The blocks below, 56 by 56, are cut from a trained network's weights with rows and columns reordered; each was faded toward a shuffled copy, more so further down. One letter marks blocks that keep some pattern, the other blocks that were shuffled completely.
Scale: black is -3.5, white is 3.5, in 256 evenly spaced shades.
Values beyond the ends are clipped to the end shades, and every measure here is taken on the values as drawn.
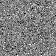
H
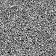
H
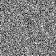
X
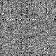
X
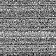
X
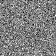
H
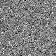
H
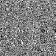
X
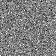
H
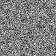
H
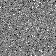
H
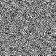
X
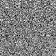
X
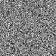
X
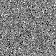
H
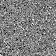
H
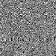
X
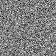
H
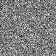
H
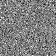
H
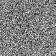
H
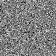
H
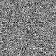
X
